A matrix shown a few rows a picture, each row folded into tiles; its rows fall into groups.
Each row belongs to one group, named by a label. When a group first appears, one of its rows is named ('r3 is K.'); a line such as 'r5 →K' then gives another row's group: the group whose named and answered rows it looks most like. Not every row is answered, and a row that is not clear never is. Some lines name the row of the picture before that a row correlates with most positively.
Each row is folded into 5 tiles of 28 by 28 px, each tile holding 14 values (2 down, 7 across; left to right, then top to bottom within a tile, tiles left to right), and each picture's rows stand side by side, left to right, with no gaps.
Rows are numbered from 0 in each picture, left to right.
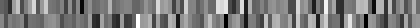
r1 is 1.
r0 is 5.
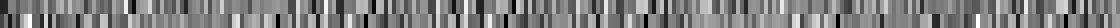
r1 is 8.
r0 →5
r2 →1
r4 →1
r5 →8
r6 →5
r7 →1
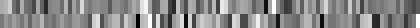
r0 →8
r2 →5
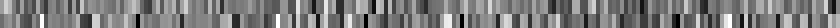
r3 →5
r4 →5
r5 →5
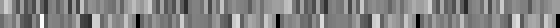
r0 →8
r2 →8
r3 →8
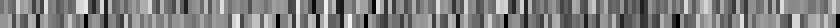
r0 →1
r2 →1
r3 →1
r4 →5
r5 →8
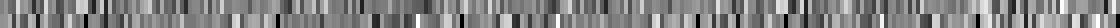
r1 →8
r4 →8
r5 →1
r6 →8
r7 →8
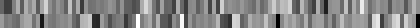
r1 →8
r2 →8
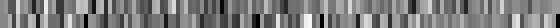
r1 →5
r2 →5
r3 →8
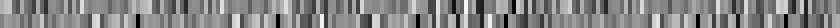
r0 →8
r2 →8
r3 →1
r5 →1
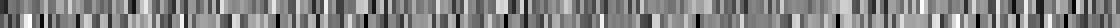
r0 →5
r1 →8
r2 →1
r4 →8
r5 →8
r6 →8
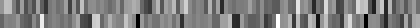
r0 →8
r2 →1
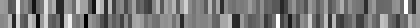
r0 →1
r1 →5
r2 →5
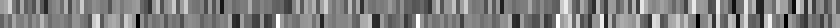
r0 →8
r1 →5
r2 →5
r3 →5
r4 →8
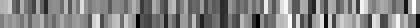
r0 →8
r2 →8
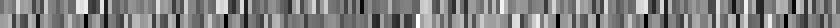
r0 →1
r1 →1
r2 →5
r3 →8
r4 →1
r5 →1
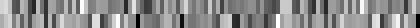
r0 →8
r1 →5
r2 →8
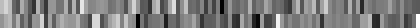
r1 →5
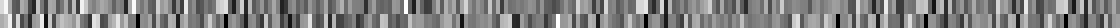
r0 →8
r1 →1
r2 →5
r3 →5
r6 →1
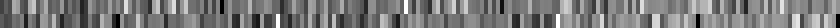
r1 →5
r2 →5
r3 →5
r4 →8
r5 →8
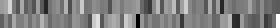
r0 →8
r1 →5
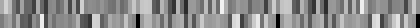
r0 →8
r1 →8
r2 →8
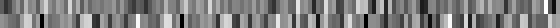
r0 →5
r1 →5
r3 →5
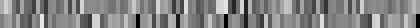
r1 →1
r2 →8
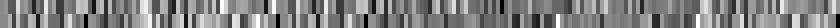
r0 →1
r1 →8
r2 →1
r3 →5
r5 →8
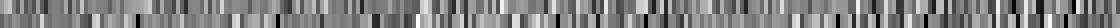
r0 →8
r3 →8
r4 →1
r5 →8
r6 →1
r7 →1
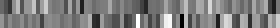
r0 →5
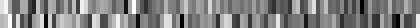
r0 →8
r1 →5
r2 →5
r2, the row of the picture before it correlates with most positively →0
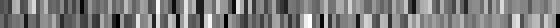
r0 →5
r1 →1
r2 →5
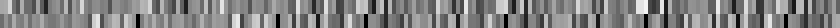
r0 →8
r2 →1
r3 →1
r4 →1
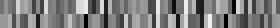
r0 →1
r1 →1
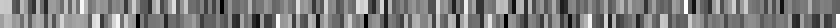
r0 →8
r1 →5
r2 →1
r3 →1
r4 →5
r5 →5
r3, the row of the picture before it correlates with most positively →1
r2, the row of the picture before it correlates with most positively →0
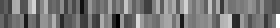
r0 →5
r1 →5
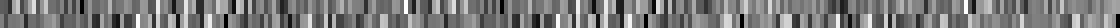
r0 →5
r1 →1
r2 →5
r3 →5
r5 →5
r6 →5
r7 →8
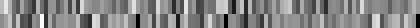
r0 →8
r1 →1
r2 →8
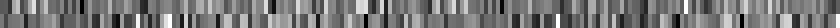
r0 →5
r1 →5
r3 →5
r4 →5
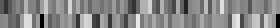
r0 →5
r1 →8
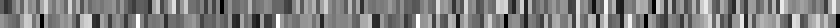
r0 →5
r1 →5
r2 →5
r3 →1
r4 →1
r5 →8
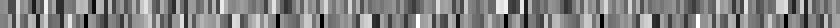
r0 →1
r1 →8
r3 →1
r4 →5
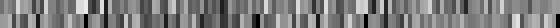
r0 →1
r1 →5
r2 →1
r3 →8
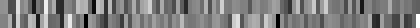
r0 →1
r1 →8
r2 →5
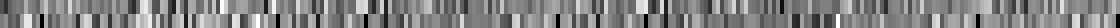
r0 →5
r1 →8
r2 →1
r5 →5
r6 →8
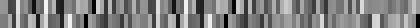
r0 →1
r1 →1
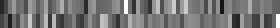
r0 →5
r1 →5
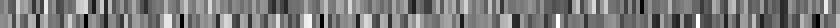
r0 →1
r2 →5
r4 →5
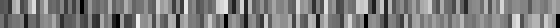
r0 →5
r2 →1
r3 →8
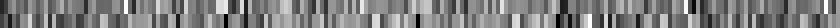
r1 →1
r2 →8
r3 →8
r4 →5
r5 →5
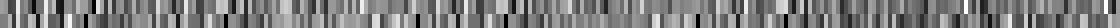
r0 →1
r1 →1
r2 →8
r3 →1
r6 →5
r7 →5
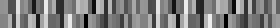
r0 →1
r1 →1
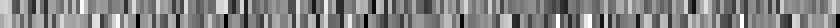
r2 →1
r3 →5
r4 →5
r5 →8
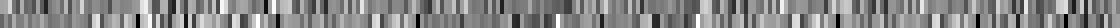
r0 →8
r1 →8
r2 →8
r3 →5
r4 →5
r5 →8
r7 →1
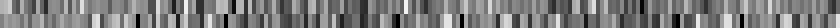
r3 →5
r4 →5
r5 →5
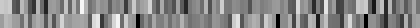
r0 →8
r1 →8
